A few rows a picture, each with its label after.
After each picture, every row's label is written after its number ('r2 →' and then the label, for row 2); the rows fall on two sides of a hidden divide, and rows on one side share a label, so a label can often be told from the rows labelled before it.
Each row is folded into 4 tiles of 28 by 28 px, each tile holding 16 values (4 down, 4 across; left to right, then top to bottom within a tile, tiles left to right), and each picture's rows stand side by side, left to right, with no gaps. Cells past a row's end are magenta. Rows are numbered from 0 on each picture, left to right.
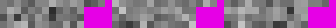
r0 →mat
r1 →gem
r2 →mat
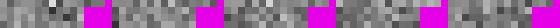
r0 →mat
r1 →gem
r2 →gem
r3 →gem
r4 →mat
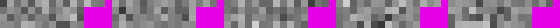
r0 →gem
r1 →mat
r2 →mat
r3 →gem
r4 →mat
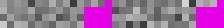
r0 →mat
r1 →gem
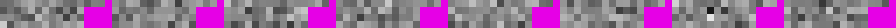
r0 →mat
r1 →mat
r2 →mat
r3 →mat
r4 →gem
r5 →mat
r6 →mat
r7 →mat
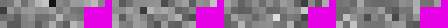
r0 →gem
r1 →gem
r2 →mat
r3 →mat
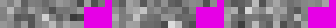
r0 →mat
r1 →mat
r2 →gem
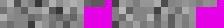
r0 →mat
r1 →gem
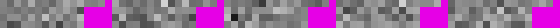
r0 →gem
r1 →mat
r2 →gem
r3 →mat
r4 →gem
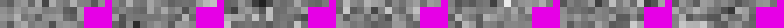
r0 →mat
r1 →gem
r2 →mat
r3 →gem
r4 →mat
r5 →mat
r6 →mat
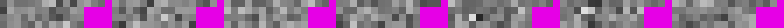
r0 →mat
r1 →mat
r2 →mat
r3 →mat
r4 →mat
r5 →mat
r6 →gem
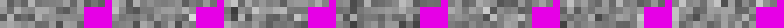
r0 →mat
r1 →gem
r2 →gem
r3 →gem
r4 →gem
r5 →gem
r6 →gem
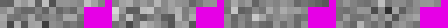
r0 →gem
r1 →gem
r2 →gem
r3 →mat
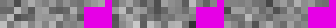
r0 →mat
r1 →mat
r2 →mat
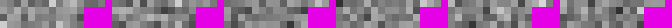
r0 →mat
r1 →mat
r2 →gem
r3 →gem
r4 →gem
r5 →mat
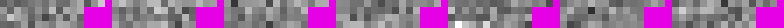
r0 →mat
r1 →gem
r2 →mat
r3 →mat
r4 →mat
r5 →gem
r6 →gem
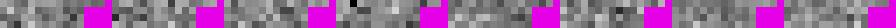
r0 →gem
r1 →mat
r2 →mat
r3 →gem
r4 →mat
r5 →mat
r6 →mat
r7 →mat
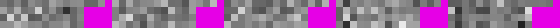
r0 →mat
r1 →mat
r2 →mat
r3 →mat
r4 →mat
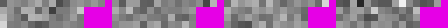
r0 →mat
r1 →mat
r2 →gem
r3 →mat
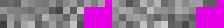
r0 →mat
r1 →gem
